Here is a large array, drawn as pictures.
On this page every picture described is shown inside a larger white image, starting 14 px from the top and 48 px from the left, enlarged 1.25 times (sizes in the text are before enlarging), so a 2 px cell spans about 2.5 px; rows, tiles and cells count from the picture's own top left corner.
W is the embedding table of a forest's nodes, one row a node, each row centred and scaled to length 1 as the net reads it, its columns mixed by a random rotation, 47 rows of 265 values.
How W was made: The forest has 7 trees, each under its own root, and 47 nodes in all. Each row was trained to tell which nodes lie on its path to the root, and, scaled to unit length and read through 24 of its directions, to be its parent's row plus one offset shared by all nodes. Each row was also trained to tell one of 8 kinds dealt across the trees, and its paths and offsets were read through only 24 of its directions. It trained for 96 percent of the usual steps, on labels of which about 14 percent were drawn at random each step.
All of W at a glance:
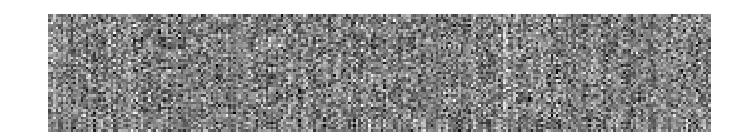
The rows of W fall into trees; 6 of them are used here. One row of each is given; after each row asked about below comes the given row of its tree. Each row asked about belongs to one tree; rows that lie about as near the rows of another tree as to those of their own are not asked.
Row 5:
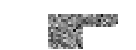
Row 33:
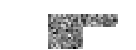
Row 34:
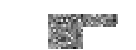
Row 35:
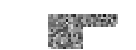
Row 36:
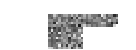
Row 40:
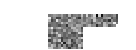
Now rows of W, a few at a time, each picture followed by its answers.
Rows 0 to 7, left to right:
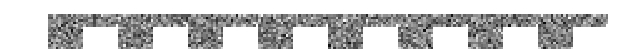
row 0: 36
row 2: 33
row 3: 40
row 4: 33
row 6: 33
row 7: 33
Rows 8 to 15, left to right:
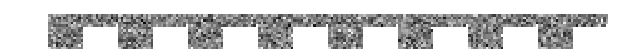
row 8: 35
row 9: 34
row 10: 34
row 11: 34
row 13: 34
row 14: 35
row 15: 35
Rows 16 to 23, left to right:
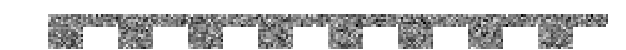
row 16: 40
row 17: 36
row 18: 40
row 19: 36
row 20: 5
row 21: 34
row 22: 40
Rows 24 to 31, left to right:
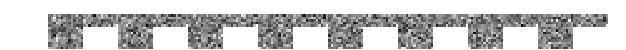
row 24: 36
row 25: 5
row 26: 36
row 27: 35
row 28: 33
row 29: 36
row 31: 34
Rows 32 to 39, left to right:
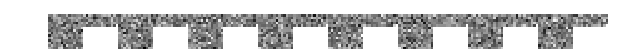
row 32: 33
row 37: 34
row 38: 33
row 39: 36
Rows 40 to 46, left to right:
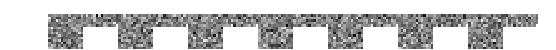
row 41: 33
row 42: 35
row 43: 5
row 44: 35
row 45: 35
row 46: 34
